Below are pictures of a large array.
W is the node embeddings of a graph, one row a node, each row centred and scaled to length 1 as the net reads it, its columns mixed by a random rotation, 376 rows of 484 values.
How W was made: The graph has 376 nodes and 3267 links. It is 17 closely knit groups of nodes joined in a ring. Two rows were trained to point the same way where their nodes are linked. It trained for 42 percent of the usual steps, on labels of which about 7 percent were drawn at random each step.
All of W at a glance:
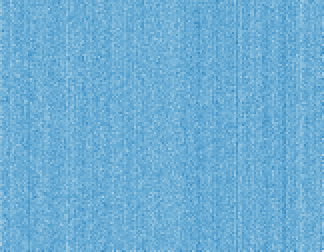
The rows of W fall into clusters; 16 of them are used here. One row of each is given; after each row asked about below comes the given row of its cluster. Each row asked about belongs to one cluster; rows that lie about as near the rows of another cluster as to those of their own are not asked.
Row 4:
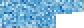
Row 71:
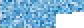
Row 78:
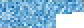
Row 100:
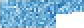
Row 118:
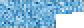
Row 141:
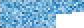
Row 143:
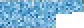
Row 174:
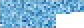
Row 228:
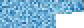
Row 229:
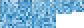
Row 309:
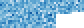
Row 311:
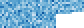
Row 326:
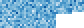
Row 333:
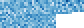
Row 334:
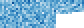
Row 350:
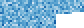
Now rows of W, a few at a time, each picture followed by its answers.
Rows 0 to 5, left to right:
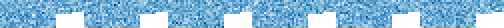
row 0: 311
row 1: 4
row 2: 118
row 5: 334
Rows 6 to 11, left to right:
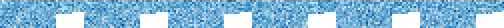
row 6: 118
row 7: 118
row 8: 228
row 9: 141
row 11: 141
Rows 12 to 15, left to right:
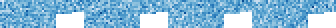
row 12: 333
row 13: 71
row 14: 326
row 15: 100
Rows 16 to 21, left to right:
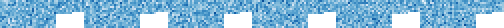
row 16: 100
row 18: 309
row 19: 78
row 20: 334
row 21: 118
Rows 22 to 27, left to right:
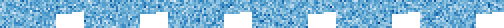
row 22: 141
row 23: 100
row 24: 100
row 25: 350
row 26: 71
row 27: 71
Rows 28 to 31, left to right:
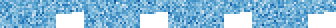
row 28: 311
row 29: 350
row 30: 229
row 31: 229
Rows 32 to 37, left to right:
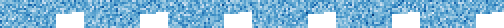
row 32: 326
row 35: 100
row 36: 100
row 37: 78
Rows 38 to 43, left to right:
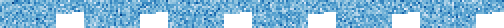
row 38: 334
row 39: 100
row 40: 334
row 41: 78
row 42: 333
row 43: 143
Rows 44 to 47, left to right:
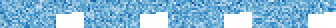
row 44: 350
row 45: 78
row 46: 4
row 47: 71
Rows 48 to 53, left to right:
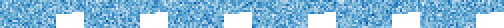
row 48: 350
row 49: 229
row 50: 334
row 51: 141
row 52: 100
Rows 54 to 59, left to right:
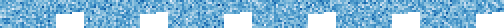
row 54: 71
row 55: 141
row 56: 118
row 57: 174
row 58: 334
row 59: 71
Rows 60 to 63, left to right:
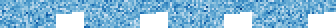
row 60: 309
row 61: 141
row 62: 141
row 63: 71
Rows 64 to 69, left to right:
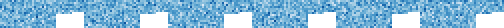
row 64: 143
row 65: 350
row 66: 174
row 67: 229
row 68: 333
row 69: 78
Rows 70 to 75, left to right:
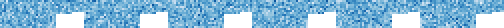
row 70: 78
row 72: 100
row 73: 141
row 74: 334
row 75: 4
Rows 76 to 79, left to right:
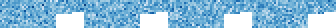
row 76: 228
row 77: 309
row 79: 141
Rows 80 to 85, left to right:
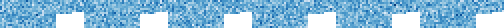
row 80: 229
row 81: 309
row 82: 78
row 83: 143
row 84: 174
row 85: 311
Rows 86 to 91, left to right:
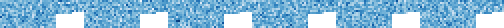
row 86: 311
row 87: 228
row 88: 350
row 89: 333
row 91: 78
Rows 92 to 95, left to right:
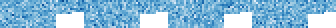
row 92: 228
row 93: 78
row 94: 100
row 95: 118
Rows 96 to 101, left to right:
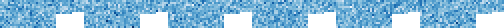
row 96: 118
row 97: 174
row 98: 4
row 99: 334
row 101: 309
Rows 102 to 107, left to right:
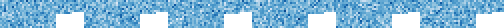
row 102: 78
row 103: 143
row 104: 326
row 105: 100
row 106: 141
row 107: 71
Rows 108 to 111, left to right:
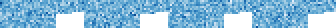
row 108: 309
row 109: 309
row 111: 311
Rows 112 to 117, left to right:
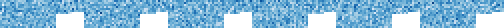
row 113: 326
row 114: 78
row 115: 78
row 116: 141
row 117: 334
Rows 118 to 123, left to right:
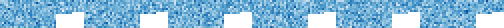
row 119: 71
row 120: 100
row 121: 143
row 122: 334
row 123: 228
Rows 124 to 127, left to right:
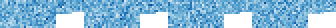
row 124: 100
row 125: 311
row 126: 174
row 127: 334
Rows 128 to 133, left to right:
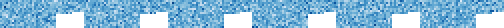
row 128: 143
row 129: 141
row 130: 333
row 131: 141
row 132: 333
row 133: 311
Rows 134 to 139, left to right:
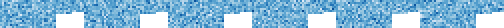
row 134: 229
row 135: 350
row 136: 229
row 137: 228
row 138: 334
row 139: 71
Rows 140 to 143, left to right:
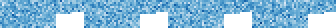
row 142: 141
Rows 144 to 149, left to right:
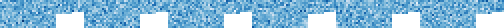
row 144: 174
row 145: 350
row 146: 228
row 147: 141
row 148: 229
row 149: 228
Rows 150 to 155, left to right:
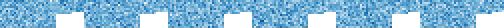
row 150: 228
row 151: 4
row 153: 350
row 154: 118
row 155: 4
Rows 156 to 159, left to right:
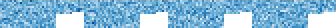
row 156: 71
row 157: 309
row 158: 143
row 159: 326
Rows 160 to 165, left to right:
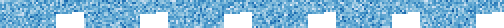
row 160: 333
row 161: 4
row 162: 100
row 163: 311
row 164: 4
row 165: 100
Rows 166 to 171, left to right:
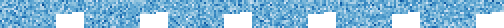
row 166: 228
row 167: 143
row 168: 118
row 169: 350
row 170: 333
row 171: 4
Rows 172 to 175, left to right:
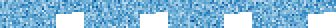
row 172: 333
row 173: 78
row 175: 333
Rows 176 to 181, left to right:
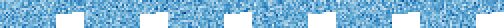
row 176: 333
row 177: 228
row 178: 71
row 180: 333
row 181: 174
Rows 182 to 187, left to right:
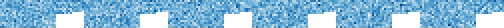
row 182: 141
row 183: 311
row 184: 71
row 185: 311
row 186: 311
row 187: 78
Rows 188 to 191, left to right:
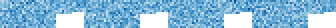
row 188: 334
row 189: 309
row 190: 228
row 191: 228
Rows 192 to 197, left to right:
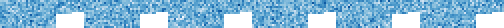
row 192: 100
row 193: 71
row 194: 326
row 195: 229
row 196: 78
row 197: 333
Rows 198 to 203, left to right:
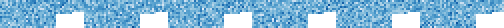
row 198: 100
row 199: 174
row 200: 100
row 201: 309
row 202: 228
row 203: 118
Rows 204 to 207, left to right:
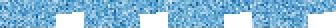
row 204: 143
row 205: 118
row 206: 333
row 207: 4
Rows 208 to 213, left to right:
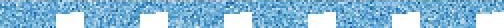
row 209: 100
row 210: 100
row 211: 333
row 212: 4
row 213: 326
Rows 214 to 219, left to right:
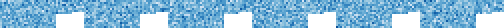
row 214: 333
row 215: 71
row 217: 228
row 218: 141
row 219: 71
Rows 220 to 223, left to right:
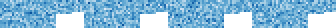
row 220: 309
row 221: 333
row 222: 229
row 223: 309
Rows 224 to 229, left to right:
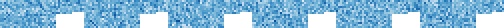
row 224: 333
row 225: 118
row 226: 350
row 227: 229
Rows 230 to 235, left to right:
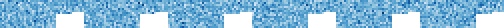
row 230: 78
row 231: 174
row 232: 4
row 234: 229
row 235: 100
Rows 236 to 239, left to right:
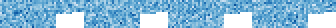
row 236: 71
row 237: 309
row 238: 143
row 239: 334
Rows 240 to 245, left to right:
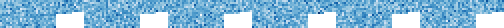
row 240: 333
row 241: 174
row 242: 311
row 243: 141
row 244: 311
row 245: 228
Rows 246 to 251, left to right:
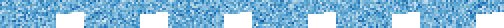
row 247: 71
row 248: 334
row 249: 350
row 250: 174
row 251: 100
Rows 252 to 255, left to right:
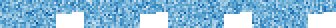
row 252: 309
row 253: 100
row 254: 326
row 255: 174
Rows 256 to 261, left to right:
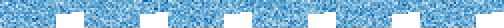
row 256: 4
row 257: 228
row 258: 334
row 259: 228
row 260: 143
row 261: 4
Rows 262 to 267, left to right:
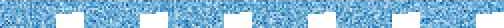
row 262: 118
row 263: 228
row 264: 78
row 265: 118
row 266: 229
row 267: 71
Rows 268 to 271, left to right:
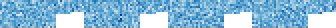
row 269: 78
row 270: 229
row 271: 174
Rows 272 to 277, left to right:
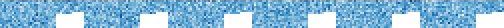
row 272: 78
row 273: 143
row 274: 78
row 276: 326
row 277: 229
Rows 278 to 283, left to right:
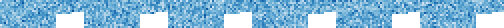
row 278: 174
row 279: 174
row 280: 143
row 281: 78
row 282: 71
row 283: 4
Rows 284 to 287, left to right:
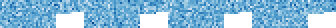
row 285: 118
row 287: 228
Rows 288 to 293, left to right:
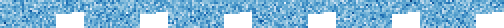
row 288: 174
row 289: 334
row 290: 174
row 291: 350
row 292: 326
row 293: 334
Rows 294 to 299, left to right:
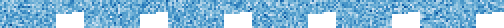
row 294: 229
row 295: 100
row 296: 229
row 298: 141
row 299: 71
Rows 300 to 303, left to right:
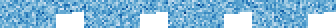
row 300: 311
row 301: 143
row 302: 326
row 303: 174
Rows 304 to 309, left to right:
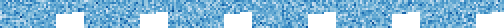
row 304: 71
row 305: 334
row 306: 78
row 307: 118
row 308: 309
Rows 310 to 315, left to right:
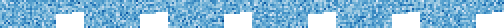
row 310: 118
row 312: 229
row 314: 311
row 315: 333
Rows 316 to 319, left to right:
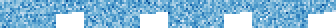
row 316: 333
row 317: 350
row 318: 350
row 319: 326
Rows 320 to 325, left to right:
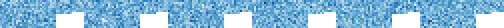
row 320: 229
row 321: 118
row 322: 174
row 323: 334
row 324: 100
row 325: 350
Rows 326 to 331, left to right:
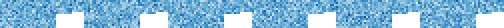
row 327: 78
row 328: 229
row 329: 228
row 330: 229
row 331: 333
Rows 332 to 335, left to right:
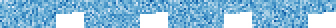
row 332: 100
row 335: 174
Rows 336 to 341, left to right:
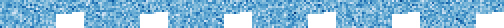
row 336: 141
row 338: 309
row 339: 311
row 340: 333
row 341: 334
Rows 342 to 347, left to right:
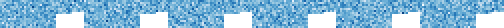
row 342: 326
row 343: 174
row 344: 350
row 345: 311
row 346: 141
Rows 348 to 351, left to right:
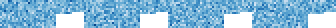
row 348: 78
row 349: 229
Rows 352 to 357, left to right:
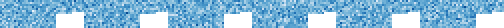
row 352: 326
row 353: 311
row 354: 78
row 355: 143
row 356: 311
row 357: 326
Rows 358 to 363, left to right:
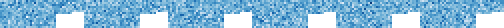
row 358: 100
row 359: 143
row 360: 229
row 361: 350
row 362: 4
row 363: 334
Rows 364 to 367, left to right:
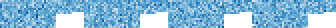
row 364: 143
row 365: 78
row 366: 333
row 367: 174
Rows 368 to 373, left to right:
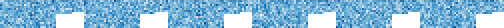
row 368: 118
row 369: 309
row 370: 118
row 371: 78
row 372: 141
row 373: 118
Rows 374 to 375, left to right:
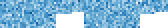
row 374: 309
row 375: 174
